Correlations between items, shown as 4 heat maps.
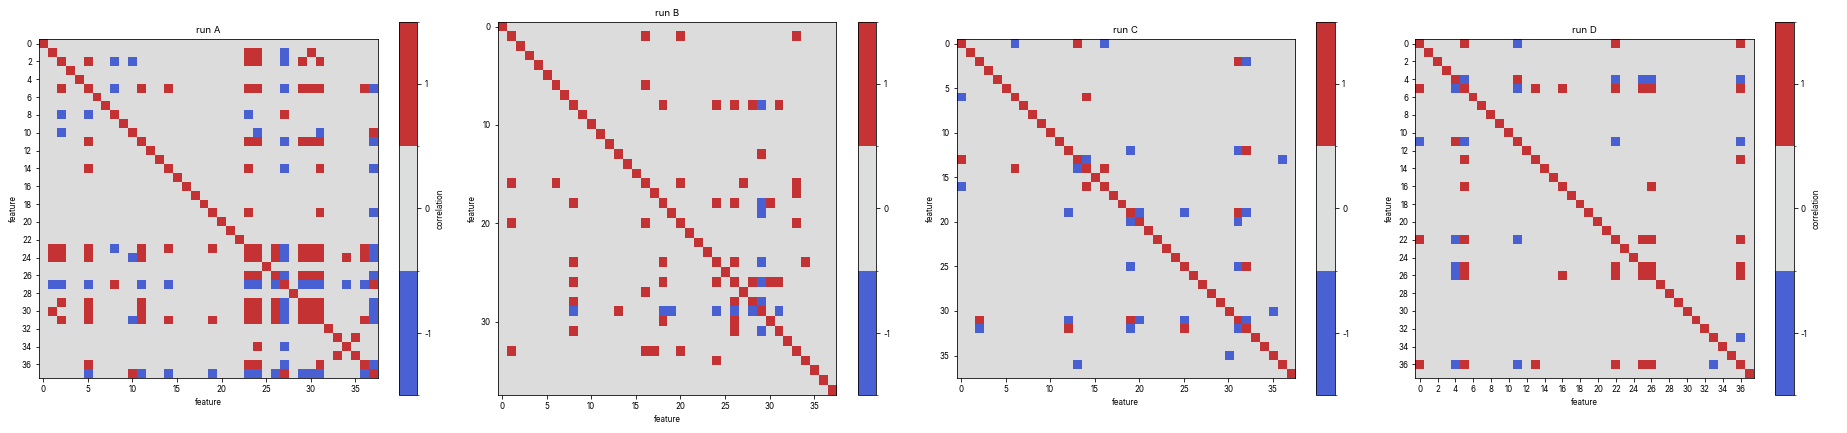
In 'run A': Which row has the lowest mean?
27
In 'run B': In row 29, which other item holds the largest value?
13
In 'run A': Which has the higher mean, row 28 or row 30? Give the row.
30
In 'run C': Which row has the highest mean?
14
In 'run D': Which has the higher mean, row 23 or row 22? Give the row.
22
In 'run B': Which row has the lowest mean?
29
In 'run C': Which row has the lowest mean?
19
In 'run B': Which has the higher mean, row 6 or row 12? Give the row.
6
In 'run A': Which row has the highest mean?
23
